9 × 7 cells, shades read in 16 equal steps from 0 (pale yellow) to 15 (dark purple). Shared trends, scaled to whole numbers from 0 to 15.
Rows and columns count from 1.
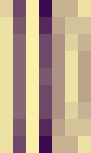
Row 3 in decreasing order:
11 9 6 4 2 1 0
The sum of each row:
37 35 33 33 32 33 33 35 36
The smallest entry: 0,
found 9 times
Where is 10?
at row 2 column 2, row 5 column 4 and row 8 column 2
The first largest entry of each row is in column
4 4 4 4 4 4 4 4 4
